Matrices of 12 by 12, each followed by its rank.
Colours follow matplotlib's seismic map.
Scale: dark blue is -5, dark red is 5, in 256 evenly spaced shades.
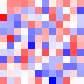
full rank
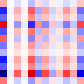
one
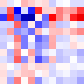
two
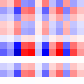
one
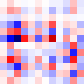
two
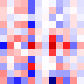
two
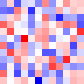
full rank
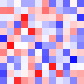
full rank
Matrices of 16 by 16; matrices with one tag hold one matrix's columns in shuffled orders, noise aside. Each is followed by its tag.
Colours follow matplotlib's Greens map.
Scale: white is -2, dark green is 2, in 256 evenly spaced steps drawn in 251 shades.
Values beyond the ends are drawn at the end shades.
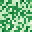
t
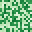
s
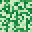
s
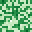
t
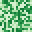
s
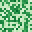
s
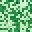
s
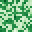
t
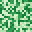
s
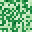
s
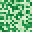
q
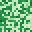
s
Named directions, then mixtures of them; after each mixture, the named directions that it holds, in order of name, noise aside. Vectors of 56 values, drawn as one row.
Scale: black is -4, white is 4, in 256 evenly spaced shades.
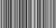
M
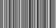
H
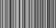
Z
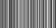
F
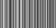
H, Z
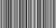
M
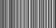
F, H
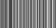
F, M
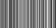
F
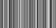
F, H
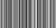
H, M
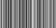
M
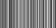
F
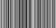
F, M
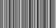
H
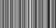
H, Z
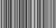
M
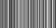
F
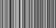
Z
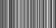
F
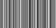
H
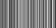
F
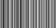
H, Z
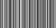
H, Z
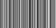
H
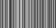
F, Z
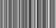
H, M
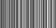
F, Z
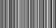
F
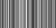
F, M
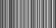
F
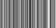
H, Z
